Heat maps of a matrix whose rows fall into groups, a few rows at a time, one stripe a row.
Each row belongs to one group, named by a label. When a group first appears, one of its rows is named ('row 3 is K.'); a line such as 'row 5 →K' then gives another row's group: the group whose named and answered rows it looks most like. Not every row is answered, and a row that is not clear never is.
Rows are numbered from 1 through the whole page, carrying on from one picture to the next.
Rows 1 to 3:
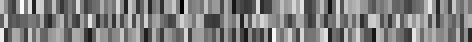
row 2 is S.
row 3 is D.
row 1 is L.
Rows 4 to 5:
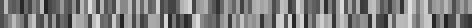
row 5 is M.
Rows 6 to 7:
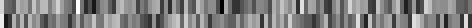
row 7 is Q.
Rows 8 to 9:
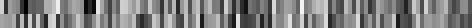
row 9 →D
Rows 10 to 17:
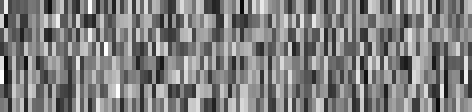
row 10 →S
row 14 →Q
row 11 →L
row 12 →S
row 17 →M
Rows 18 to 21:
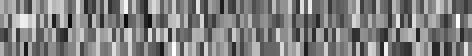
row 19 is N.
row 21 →Q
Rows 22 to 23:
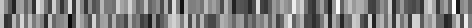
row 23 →N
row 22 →L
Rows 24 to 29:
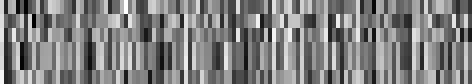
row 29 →L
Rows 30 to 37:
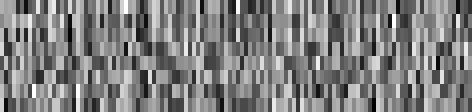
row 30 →D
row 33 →N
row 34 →S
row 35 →M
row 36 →N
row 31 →D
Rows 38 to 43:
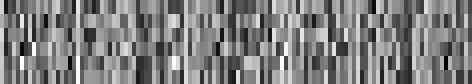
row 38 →L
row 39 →Q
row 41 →N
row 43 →Q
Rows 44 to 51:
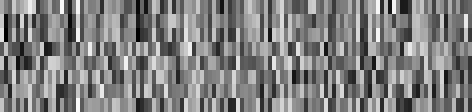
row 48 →D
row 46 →Q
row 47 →S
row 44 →Q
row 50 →M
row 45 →Q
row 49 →M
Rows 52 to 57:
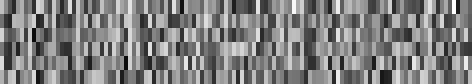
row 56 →N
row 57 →M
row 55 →M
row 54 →Q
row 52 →L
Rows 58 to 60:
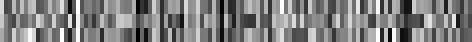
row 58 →Q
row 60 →Q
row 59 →L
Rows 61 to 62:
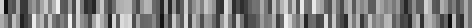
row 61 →L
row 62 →N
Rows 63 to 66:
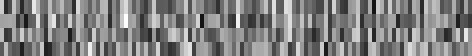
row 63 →N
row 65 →N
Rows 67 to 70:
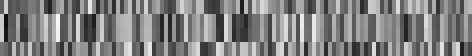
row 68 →L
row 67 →S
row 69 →L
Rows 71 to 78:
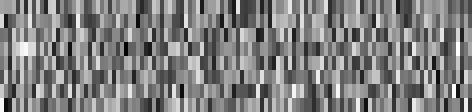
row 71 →D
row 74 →N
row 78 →Q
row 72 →L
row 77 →L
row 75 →M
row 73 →M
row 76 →S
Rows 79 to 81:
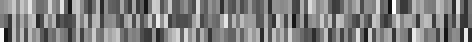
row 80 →M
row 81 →Q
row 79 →D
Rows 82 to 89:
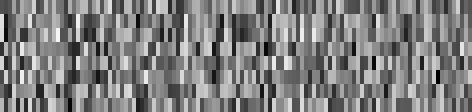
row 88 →M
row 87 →S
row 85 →S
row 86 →N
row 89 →D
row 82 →M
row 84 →L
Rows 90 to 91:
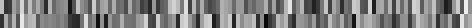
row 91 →S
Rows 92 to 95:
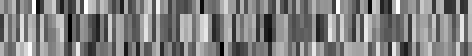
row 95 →L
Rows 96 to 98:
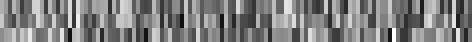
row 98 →D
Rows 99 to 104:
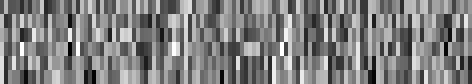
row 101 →N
